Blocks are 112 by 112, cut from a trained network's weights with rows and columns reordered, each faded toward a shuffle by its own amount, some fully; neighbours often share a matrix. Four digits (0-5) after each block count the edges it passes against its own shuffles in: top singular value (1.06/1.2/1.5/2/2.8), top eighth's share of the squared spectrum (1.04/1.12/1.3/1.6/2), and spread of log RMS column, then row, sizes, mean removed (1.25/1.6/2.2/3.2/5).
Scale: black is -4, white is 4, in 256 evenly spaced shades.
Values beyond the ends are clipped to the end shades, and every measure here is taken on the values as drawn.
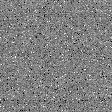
2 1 0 0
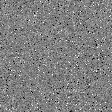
0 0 0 0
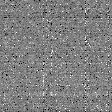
3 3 2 0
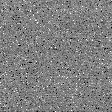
2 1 0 0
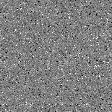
2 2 0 1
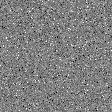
0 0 0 0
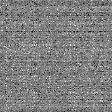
4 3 2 1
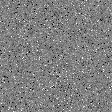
0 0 0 0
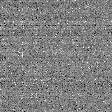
3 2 1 0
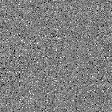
3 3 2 1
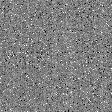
2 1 0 1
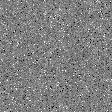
0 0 0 0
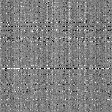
4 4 1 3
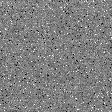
0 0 0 0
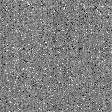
2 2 0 1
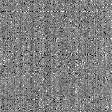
3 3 0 3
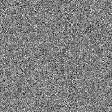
3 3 1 1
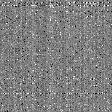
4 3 0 2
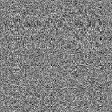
4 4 2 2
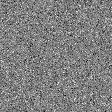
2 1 0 0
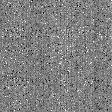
3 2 0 2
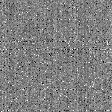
3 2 0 2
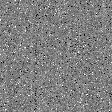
1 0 0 0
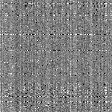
4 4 2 3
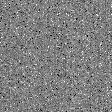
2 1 0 0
